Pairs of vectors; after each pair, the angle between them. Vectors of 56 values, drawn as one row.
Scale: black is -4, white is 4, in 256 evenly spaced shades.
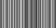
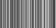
orthogonal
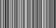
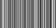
orthogonal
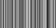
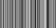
nearly parallel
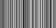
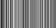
partly aligned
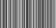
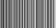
partly aligned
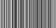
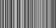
nearly opposite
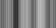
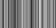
partly aligned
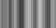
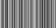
orthogonal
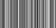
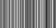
partly opposed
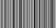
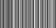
nearly opposite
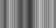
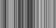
nearly parallel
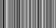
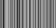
nearly parallel
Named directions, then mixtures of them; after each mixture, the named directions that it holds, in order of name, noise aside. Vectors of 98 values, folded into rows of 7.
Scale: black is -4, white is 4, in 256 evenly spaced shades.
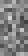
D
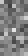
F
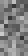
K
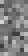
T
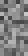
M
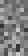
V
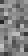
T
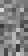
D, V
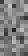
F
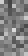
F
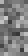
T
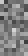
F, M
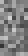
D, F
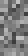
F, M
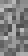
D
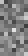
F, M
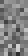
V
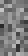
D, V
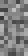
M, V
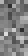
D, F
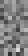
V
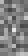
D, F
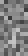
M, V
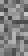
M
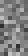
V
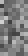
T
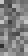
F, T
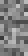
M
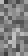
M, V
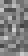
D, F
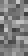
M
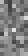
F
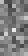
F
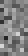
D, T
